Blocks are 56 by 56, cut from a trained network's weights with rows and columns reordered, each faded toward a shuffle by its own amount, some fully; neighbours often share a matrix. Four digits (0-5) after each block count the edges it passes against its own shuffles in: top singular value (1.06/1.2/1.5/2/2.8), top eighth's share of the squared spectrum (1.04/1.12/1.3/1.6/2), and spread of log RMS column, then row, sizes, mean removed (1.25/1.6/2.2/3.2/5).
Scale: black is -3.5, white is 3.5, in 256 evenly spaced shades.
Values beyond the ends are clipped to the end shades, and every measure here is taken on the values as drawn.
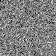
0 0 0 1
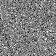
0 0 0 0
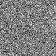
2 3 0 0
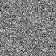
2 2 1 1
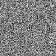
3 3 1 0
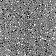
1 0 0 0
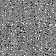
1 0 0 0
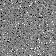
0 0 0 0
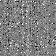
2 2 0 1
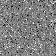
0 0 0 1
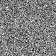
2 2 0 0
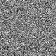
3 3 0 0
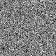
0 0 0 0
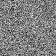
2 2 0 0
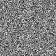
1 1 0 0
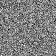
0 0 0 0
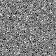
0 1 0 0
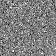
1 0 0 0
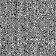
2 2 0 2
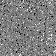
0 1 0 0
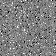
0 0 0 0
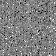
1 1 0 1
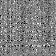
3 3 0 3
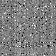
2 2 0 2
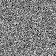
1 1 0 0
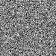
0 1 0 0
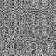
4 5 2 2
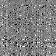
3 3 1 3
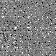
2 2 1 0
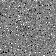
0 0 0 0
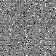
1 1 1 0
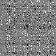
3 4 3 0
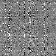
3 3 3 0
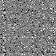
2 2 2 0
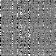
3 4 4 0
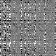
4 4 4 1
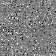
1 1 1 0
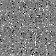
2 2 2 0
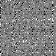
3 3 2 0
